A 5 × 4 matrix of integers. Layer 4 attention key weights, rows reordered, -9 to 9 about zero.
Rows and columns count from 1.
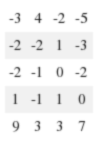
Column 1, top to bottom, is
-3 -2 -2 1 9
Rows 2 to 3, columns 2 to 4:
-2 1 -3 / -1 0 -2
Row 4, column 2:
-1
